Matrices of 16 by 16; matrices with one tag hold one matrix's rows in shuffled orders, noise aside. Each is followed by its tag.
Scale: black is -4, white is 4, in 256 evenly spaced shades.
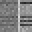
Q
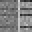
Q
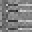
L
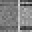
Q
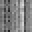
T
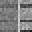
Q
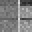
Q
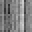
T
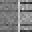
Q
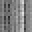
T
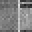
Q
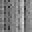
T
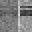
Q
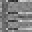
L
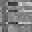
L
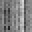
T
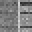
Q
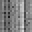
T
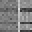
Q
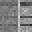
Q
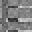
L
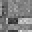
L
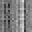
T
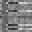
L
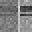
Q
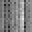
T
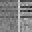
Q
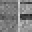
Q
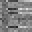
L
